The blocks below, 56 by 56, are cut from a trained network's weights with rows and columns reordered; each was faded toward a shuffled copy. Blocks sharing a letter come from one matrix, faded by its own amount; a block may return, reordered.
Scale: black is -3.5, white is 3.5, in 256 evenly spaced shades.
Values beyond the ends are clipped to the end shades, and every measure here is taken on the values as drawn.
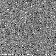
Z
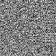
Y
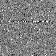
Z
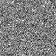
Y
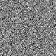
Y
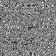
Z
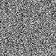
Y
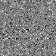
Z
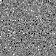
Z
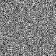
Y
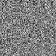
Y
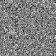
Y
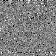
Z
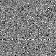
Z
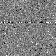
Z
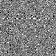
Z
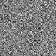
Y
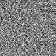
Y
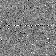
Z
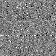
Z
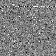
Z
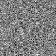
Y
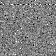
Z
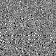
Z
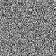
Y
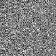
Y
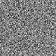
Y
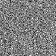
Y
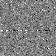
Z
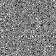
Z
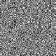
Y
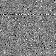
Z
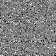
Z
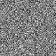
Y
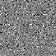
Z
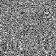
Y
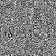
Y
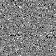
Z
